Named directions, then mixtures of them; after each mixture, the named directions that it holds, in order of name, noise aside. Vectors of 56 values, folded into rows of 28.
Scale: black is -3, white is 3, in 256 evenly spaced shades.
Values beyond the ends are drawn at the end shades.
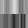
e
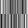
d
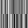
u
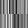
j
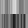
e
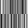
d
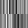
j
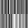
e, j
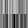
e, u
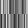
d, j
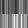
e, u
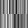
j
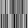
d, u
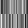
d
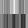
e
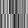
d, j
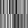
j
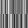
u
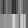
e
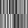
j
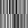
j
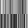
d, e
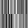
j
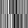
j, u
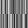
u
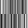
d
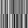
u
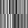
j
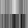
e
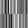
j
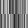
d, j
